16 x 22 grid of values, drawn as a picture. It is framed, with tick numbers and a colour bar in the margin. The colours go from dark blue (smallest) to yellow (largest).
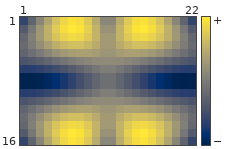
There are no regular stripes. No lone cell stands out from its neighbours. Its left and right halves mirror each other, and so do its top and bottom. No overall slope runs across the table.
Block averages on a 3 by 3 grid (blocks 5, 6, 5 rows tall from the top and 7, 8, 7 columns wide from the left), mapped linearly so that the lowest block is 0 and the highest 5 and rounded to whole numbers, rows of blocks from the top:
454
020
454
